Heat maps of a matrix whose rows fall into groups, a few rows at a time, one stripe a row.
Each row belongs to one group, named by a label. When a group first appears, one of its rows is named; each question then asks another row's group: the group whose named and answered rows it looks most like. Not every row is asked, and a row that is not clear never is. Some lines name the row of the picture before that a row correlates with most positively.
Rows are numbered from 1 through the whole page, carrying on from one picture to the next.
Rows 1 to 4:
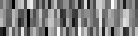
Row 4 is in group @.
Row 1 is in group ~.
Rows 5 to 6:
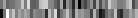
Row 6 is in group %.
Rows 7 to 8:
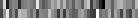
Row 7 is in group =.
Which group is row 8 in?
%
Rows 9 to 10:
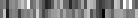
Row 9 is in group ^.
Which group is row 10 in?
=
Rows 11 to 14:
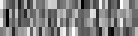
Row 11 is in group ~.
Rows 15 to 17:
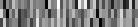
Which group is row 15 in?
@
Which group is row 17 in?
=
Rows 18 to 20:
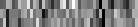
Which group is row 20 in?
=
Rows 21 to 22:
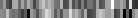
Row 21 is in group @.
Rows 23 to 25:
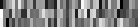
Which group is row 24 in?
@
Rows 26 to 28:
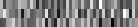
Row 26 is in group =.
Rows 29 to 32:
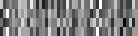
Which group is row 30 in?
%
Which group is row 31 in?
@
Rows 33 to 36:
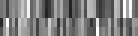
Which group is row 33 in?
^
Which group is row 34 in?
^
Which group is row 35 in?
%
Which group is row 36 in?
%
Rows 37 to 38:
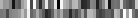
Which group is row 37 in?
~
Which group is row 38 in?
^
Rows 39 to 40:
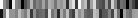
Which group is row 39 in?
@
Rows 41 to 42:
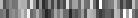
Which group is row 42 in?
^
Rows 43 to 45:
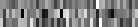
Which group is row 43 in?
%
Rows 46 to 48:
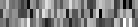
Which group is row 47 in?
=
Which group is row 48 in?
^
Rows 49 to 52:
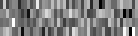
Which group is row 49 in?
=
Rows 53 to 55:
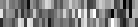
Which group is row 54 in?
@
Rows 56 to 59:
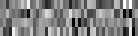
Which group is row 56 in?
^
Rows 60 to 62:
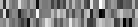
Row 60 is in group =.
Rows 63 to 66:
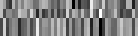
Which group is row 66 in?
=
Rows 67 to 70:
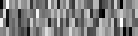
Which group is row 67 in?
%
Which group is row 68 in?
=
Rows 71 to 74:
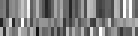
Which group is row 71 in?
^
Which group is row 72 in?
^
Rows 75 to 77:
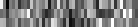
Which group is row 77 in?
~
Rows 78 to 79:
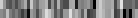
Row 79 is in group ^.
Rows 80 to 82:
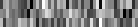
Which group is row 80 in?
=
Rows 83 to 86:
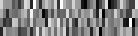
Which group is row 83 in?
~
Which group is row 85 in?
@
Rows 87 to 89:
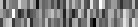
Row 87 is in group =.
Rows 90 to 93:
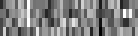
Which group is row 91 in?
^
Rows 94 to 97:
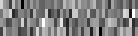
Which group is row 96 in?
@
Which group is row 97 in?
=
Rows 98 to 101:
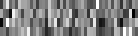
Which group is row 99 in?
@
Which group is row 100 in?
%
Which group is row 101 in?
^
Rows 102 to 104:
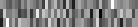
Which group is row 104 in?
%
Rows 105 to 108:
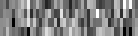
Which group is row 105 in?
^
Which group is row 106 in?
%
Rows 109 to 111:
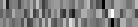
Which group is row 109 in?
=
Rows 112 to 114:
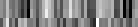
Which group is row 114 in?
%
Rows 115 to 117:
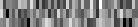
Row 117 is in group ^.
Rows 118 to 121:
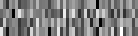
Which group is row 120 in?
=
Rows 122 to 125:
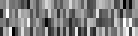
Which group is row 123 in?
%
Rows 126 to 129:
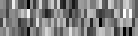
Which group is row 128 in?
=
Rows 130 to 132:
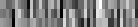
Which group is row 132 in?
~
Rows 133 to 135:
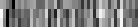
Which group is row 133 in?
~
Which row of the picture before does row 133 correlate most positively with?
132
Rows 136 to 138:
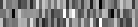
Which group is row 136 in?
=
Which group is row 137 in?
~
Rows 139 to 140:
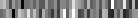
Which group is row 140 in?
~
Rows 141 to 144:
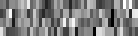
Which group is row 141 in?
^
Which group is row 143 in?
~
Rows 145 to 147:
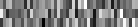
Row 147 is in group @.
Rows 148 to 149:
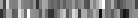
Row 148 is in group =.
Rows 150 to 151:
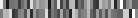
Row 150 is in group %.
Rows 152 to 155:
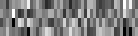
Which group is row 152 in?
^
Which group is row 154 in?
~
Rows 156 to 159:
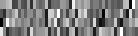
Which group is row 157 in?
@
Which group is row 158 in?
%
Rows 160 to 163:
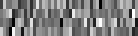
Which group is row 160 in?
=
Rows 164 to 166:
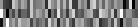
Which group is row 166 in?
%
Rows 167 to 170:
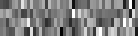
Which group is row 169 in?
^
